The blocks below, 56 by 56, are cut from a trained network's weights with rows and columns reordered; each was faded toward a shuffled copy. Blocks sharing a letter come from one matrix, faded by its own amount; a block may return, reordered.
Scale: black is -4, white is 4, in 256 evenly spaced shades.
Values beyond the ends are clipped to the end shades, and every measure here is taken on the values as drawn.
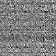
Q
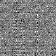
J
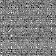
Q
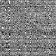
Q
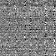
Q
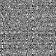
J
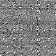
J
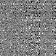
J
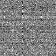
J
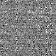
J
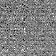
J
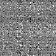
J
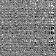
Q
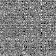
J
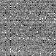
J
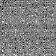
J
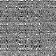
Q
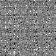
J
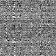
Q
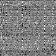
Q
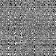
Q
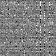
J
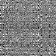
Q
